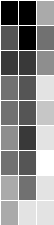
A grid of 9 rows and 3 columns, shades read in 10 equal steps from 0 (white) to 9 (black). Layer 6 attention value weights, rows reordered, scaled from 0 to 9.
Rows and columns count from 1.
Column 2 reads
9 9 7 6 6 7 6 5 1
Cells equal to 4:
2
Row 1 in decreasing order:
9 9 3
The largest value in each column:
9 9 5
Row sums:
21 20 18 12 13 12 11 9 5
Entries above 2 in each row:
3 3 3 2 2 2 2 2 1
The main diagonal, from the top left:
9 9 4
